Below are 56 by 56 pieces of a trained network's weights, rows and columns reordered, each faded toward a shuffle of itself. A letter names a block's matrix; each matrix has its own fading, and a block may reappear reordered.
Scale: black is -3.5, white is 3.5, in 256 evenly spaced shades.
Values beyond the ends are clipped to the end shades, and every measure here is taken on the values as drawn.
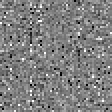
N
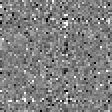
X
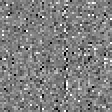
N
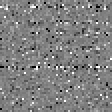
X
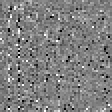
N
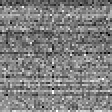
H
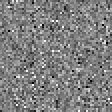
N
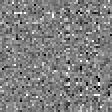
X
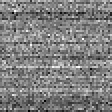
H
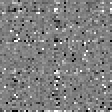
X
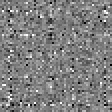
X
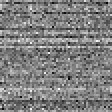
H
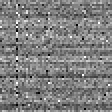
H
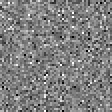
N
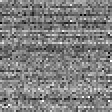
H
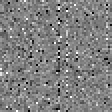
N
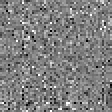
X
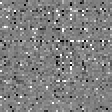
X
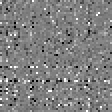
X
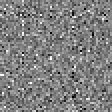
N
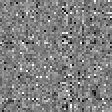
X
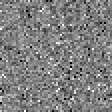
N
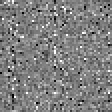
N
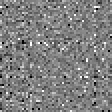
X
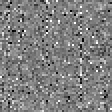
N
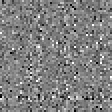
X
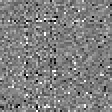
X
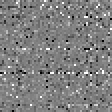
X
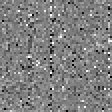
N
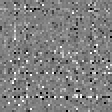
X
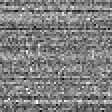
H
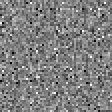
N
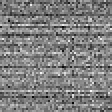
H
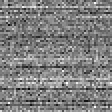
H
